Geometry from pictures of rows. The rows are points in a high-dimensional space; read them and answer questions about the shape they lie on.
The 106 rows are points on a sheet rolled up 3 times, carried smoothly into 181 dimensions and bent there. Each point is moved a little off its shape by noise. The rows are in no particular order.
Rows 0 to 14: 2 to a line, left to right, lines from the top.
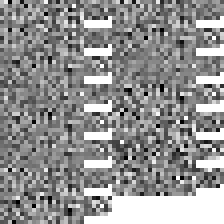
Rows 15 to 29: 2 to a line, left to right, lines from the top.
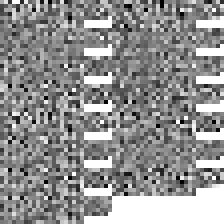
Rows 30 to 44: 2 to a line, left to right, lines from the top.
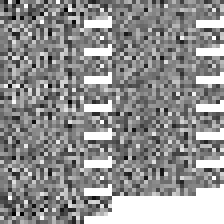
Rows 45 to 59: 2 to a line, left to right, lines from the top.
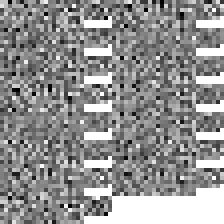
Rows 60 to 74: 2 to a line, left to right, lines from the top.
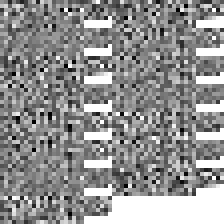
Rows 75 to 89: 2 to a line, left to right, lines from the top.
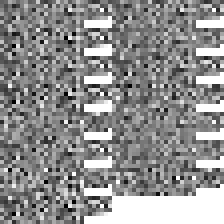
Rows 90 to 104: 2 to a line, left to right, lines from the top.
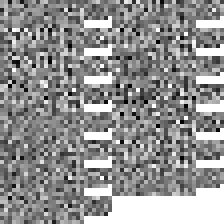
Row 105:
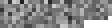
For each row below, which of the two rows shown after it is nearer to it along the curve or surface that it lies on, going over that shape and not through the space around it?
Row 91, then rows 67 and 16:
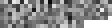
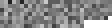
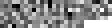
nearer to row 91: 67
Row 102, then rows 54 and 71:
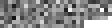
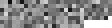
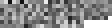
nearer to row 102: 71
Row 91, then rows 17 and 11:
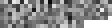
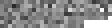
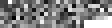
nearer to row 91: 17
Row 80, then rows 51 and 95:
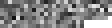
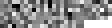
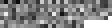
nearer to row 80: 95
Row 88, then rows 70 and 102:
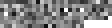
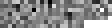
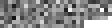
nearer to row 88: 102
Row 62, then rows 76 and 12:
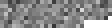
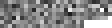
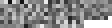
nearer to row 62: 12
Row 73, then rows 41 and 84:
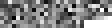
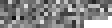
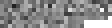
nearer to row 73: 41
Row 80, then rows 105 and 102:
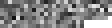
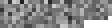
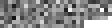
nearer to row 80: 102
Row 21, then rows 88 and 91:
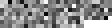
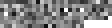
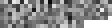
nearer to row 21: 88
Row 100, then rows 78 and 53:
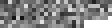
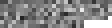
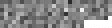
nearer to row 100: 78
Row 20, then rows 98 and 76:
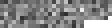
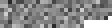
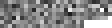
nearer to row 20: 98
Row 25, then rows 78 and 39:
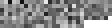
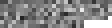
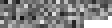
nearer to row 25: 78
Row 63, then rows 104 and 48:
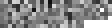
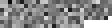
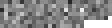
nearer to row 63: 104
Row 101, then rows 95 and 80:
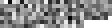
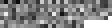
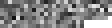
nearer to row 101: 95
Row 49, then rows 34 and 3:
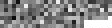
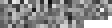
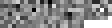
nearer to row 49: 3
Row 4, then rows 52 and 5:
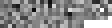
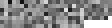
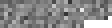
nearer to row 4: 52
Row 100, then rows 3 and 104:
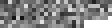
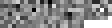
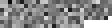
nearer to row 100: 3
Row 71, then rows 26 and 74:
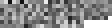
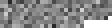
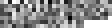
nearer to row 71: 26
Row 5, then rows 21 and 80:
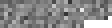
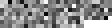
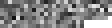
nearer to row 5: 80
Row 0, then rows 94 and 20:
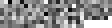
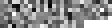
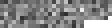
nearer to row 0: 94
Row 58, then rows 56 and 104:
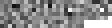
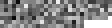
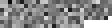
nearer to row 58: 56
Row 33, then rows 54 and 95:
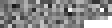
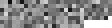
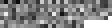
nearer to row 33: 95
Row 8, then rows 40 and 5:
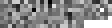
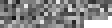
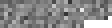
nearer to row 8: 40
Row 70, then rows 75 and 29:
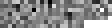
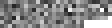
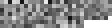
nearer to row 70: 75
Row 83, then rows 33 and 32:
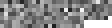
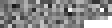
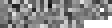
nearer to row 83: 32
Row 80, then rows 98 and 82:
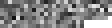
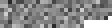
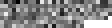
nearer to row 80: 82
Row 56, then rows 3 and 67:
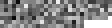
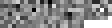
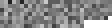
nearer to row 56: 3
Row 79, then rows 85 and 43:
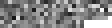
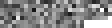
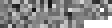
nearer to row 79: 85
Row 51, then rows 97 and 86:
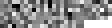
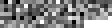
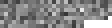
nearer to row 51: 97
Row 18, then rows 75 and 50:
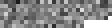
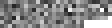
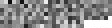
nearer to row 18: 50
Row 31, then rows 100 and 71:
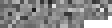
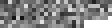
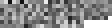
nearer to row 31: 71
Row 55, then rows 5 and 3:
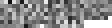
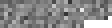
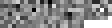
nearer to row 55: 3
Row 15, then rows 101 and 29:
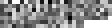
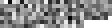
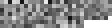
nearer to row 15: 101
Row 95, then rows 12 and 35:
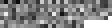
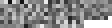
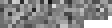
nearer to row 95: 12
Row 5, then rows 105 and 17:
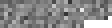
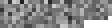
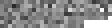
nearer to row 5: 105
